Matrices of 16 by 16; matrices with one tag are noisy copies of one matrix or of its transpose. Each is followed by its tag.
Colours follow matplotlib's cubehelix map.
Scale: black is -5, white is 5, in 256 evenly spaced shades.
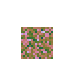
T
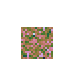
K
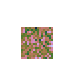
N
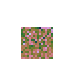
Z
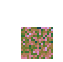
Z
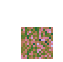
N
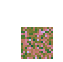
T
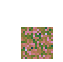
T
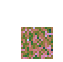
K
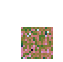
Z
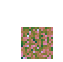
Z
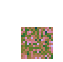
N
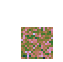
K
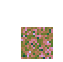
K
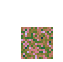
T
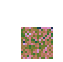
Z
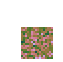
N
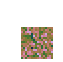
T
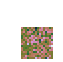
N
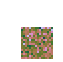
Z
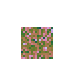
Z
